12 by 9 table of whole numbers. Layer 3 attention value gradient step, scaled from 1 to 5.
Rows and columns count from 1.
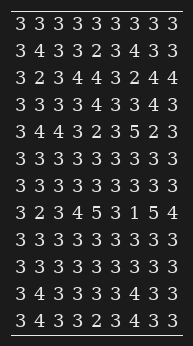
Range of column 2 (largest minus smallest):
2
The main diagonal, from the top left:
3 4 3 3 2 3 3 5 3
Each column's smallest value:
3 2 3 3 2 3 1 2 3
